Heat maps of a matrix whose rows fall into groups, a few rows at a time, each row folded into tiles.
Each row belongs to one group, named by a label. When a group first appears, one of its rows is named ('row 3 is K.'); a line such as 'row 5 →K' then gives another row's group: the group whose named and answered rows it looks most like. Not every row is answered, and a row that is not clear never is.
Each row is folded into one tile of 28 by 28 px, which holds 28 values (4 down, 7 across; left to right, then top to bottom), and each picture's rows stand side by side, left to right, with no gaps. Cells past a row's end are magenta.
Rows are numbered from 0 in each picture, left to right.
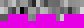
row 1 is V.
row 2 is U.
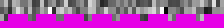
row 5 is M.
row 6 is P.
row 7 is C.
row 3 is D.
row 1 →M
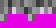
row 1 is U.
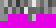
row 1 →C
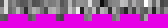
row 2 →M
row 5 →C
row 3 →D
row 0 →D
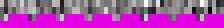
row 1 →D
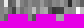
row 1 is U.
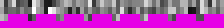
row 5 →C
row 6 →U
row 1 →D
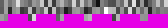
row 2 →C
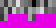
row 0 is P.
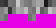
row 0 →P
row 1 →D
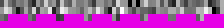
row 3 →U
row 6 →V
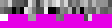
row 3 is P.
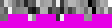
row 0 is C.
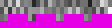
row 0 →P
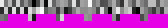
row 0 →P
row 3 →D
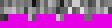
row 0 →M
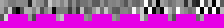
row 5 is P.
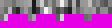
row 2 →C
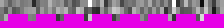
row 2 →D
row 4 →D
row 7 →V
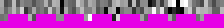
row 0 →M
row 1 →P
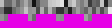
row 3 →P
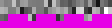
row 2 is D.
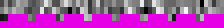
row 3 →M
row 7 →V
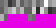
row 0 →U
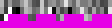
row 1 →M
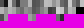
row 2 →U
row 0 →V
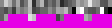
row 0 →C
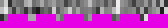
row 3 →C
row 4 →D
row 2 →U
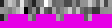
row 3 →C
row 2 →U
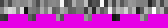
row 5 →U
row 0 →M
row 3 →P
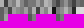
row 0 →P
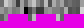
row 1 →C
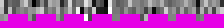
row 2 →M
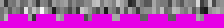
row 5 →M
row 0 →P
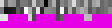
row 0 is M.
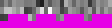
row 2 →V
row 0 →M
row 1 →U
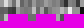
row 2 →U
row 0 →C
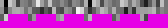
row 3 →V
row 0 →V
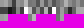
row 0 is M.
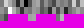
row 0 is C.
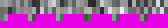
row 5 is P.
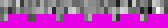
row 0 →C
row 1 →M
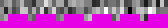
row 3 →U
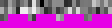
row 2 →U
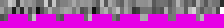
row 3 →C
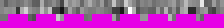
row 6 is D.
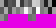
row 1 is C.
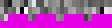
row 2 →V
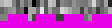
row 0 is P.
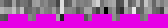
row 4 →M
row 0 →M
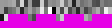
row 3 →U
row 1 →M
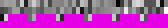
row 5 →P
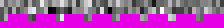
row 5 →U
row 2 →C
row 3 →D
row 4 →C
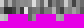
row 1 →C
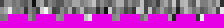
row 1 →V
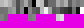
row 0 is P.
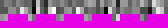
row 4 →V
